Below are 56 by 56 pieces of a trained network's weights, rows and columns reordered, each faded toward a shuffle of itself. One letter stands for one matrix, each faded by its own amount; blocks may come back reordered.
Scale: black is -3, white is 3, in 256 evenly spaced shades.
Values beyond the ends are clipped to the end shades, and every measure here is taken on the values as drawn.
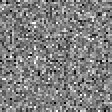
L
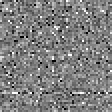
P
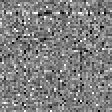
P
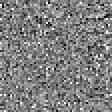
L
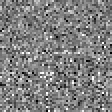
L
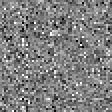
P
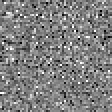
L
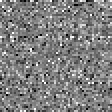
L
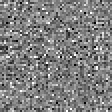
L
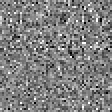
L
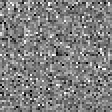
L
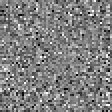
L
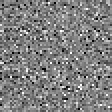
L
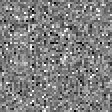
P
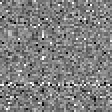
P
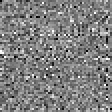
P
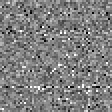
P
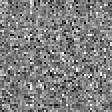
L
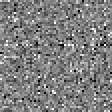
P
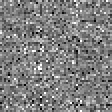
P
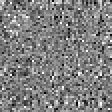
L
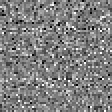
L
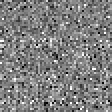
L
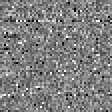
P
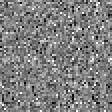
P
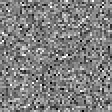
L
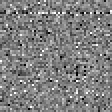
P
